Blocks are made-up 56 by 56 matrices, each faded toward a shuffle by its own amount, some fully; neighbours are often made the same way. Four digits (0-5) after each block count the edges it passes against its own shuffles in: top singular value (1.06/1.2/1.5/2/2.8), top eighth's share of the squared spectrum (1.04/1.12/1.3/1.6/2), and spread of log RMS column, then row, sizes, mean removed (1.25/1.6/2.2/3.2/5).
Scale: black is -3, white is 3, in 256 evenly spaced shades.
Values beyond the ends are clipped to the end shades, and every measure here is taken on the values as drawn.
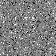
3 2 0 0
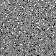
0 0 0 0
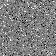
0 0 0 0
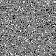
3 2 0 0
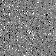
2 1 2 0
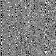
2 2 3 0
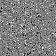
1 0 0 0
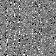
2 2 3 0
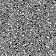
1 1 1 0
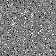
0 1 1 0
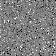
0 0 1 0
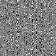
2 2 3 0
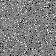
0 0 0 0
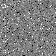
1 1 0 0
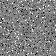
0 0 0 0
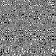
4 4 2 3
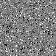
2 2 0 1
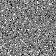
2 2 0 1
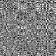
4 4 2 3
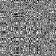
4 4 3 2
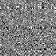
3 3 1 2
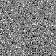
3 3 1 1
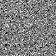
3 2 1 1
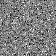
1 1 0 0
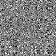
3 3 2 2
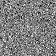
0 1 0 0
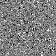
2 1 0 0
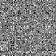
3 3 1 1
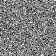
1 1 0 0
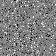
0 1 0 0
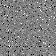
3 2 1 1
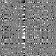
4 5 3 3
